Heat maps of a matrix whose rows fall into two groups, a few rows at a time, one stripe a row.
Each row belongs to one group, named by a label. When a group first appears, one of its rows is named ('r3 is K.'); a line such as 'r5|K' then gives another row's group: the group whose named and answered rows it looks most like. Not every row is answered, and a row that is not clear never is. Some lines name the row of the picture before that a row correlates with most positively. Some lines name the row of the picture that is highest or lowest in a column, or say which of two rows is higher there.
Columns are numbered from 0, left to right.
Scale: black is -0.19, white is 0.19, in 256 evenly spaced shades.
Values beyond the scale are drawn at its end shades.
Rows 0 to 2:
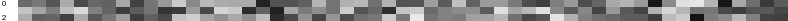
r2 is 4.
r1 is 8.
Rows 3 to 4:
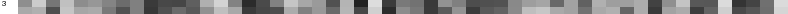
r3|8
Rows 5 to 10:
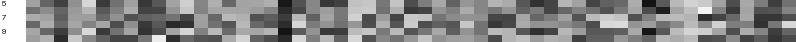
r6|4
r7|8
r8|8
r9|4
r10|8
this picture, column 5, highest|8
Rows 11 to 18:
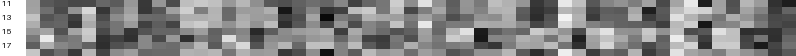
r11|4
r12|4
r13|4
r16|8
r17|8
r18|4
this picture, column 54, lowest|11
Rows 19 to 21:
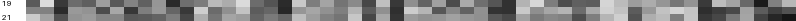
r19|8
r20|8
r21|8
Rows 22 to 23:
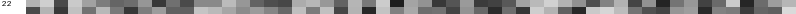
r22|8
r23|8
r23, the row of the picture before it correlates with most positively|19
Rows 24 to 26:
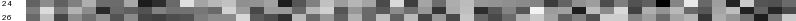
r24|4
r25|8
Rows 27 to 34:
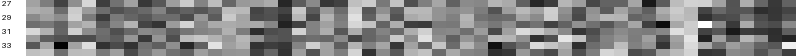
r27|4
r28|8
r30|4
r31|8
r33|8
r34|8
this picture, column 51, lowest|31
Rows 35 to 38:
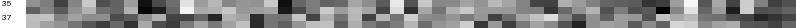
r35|4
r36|4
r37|8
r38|8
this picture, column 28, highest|35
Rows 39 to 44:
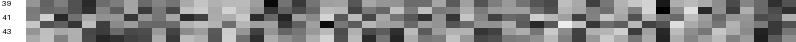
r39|4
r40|4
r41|8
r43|8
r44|8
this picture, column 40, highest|43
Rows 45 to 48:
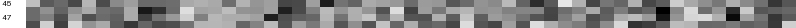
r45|4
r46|4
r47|4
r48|8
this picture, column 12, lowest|47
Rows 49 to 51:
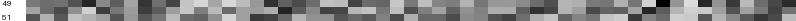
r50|4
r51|8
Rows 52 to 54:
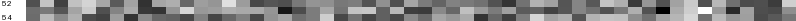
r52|8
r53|4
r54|8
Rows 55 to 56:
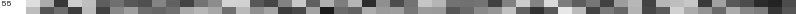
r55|8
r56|4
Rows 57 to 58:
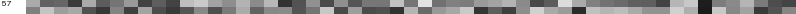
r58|8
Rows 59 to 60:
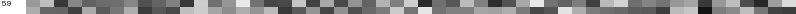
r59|8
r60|4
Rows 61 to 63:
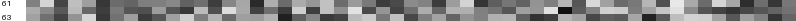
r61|8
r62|8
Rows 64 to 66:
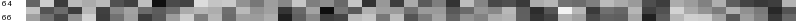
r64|8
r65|4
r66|4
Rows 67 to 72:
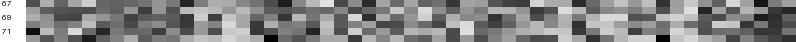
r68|4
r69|8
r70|8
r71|8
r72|4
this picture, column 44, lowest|69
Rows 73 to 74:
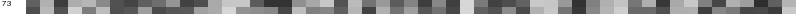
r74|8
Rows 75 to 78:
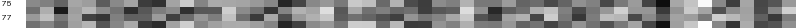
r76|8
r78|4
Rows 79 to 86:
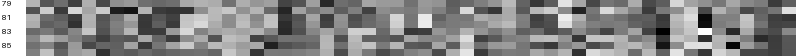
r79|4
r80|8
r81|4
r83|4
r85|4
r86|8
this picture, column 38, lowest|83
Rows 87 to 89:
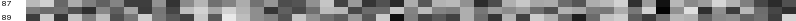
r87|8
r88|4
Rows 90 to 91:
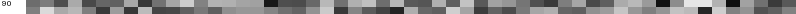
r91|8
